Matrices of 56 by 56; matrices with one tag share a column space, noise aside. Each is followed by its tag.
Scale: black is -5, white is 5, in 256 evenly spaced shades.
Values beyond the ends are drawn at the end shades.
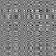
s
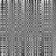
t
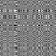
s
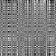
t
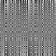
t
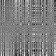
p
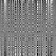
t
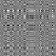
s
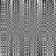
t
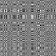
s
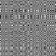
s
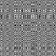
s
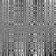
p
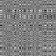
s
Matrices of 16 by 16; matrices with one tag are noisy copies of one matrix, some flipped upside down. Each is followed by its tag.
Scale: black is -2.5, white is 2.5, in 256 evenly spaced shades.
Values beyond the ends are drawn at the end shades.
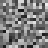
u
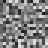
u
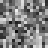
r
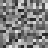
u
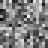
r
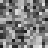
r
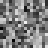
r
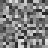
u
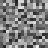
u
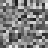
u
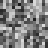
r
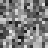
r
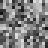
r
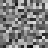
u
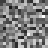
u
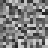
u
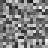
u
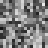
r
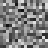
u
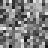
r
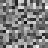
u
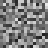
u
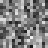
r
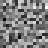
u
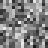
r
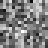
r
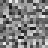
u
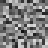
u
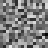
u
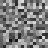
u
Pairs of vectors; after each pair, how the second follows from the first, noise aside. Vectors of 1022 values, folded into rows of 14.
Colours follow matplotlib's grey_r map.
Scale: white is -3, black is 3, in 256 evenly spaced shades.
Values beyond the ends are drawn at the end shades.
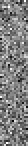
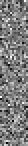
sign-scrambled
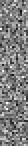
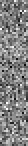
sign-scrambled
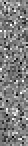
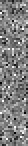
wrapped around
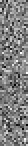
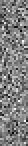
wrapped around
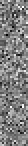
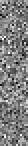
wrapped around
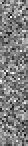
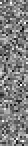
wrapped around
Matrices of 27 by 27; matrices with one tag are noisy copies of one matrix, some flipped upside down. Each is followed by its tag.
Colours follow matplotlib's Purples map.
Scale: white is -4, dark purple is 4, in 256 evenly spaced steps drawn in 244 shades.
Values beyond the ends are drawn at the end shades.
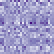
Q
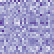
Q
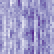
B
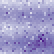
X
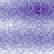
X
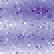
X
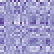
Q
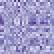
Q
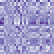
Q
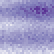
X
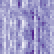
B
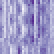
B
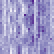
B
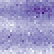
X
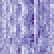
B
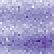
X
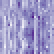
B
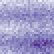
X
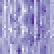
B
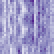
B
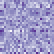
Q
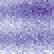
X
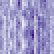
B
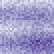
X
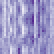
B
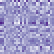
Q
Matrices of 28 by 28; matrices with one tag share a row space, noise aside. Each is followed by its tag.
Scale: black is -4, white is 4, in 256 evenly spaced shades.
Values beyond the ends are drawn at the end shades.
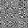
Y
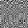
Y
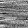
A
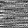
A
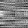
A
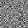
Y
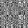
Y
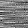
A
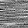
A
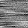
A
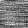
A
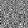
Y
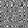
Y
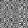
Y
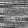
A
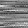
A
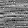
A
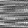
A
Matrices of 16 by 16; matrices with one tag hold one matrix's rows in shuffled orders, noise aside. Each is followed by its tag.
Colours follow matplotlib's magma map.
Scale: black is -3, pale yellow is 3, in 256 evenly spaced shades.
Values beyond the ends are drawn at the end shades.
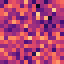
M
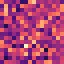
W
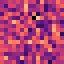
M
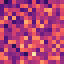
W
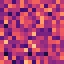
W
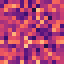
M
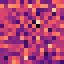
M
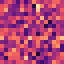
M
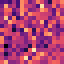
W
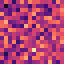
W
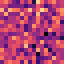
M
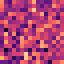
W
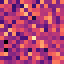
W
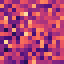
W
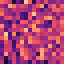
W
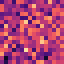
W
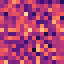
M
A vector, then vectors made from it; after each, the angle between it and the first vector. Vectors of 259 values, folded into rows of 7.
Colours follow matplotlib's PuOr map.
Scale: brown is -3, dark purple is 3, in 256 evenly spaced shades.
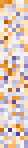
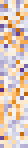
orthogonal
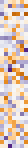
partly opposed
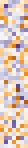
orthogonal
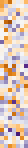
nearly parallel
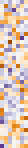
orthogonal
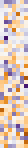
nearly opposite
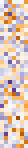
orthogonal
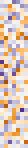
orthogonal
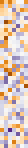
nearly parallel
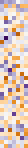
nearly opposite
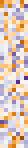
partly aligned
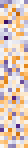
nearly opposite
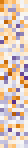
nearly parallel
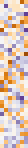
orthogonal
